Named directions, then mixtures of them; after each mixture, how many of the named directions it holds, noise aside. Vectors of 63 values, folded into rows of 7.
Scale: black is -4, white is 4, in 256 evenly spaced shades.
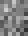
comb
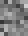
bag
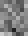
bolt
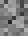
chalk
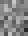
one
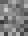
two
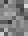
three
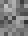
two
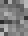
one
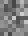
two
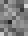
three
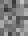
two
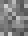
three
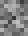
two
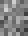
one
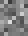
two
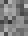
three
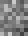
two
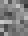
one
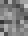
one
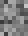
three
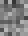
two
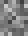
three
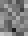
one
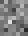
two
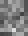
two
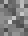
one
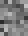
one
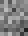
three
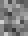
two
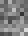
three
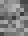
three
